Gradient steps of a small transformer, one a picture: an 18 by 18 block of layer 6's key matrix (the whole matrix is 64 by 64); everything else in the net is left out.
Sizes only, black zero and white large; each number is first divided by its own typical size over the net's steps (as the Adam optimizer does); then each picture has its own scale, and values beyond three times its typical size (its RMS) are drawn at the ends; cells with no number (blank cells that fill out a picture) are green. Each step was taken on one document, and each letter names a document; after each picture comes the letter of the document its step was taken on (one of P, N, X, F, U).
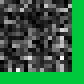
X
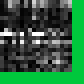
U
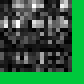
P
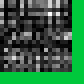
P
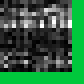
P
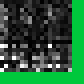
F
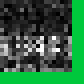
X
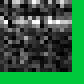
P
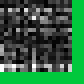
F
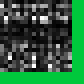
F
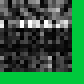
P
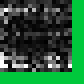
F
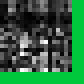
U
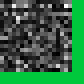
X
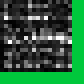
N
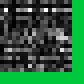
N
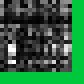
X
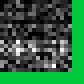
X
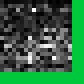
X
